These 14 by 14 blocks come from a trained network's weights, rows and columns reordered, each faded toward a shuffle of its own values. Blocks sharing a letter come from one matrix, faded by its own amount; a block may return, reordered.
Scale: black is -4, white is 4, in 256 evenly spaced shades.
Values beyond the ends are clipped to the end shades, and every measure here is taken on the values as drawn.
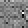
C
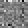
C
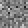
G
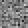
G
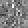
C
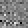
C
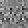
C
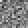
G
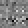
C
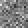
G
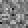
C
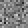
G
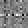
C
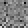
C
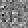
C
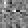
C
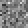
G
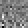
C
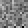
G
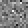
G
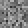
G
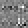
C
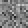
G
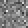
G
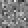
G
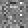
C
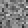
G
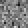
G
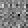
C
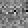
C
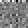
C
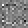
C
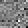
C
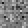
G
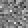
G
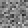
G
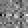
C
